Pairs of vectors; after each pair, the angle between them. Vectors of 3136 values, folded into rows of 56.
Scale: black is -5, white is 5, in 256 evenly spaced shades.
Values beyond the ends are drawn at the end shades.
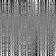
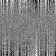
nearly opposite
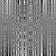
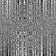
nearly parallel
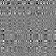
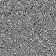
partly opposed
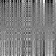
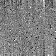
partly aligned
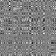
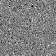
partly opposed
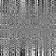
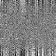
nearly parallel
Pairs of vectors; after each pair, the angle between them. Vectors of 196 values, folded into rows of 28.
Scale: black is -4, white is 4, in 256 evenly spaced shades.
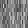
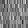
partly aligned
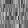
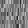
nearly opposite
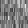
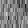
nearly opposite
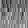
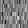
orthogonal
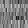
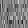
partly opposed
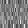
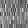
partly aligned
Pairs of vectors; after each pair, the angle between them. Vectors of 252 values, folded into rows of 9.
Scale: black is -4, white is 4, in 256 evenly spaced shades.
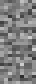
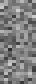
orthogonal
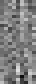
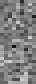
partly opposed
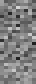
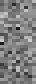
partly opposed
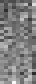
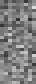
partly aligned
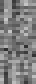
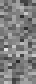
partly opposed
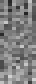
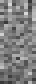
nearly opposite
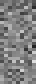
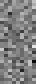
nearly opposite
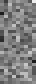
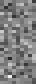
partly opposed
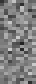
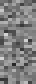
partly aligned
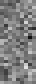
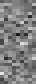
partly opposed
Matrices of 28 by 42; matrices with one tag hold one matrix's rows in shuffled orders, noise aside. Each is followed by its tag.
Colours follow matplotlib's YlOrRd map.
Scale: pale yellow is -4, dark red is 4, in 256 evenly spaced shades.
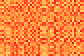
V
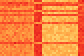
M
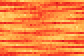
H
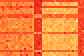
M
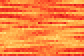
H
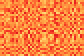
V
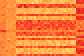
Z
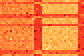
M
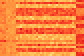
Z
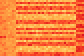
Z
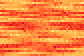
H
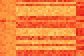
Z
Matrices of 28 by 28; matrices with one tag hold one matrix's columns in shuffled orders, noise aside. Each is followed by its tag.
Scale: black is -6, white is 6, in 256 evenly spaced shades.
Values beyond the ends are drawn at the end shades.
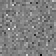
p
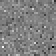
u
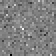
p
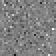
p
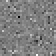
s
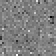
s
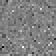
u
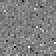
u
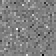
p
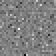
p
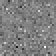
u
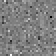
s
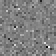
u
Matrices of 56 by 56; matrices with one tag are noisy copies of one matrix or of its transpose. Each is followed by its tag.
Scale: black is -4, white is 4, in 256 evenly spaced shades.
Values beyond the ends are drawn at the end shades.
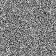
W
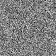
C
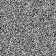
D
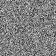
D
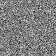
W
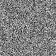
C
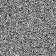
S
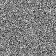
W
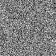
C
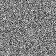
W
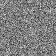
W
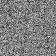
S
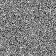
W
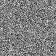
W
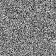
C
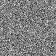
W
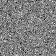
S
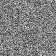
C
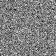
S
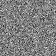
D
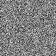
D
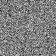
S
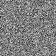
D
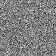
W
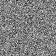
D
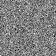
D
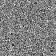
W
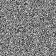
D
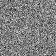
S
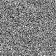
C
